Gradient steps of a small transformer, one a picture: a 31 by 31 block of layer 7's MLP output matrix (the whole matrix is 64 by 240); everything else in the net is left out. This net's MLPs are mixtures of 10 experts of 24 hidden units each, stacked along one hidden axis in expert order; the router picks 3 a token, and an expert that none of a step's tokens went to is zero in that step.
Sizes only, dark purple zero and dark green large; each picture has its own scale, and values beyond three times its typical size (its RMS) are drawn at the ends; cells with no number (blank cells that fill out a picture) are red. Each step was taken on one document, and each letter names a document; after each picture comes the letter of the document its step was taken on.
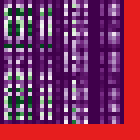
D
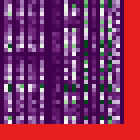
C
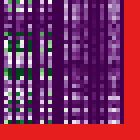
D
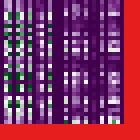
D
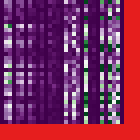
C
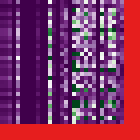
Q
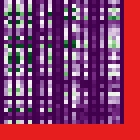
D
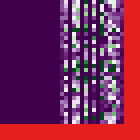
Q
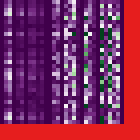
C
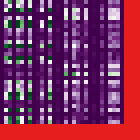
D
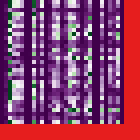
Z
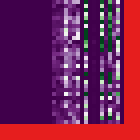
C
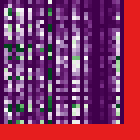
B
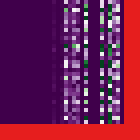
C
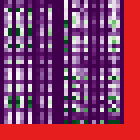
D
